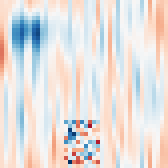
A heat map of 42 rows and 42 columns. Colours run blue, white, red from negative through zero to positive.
Streaks run downward. Neither half mirrors the other. The bottom middle is the roughest part. One dip sinks in the top left. The ninth with the lowest average is the top left. An odd patch, rougher than its surroundings, sits in the bottom middle. Overall the values sit about 50% of the way up the scale.
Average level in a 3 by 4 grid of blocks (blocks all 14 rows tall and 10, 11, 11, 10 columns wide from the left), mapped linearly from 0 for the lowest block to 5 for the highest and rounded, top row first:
0235
3443
4445
